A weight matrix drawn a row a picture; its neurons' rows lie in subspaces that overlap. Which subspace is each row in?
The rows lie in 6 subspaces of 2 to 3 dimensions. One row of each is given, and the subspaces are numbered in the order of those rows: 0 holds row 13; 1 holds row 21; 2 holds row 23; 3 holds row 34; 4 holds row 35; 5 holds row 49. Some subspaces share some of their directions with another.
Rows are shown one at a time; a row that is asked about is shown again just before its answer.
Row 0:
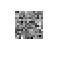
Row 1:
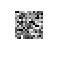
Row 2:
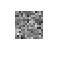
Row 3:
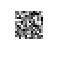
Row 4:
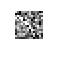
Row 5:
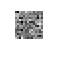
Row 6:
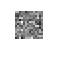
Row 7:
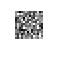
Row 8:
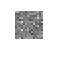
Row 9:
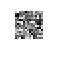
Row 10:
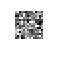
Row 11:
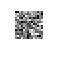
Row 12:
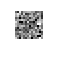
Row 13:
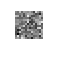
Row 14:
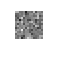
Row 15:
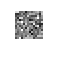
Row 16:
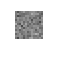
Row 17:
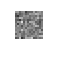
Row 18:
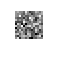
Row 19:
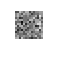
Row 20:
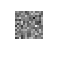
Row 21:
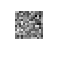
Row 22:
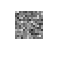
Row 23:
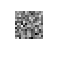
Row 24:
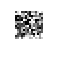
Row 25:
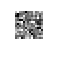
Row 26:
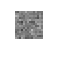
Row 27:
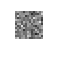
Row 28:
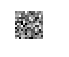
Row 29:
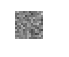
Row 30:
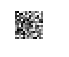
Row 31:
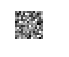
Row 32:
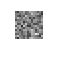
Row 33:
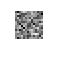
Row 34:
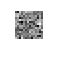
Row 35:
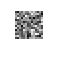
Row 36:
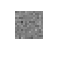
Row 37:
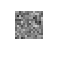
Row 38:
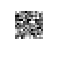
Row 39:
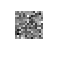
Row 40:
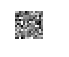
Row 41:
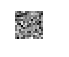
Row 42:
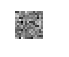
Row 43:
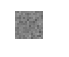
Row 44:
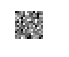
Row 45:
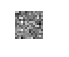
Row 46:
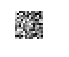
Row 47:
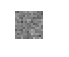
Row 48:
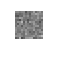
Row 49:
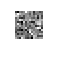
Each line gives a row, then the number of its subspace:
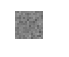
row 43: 3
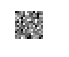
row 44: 3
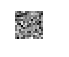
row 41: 4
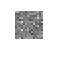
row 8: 0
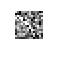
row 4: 5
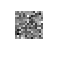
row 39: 0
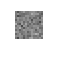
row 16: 4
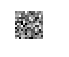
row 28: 2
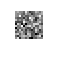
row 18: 2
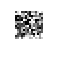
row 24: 5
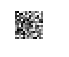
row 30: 1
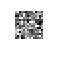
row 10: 0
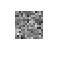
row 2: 0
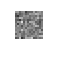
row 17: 1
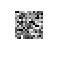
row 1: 4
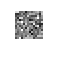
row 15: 0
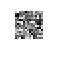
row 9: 5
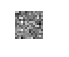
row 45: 5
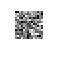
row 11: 4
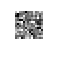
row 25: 5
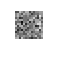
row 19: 1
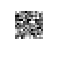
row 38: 5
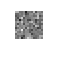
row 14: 3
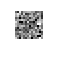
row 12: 3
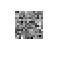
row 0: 0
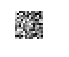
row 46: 1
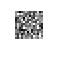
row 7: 5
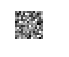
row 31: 3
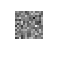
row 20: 4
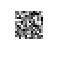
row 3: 2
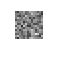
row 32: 2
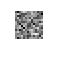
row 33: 4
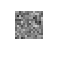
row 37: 2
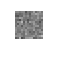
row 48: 1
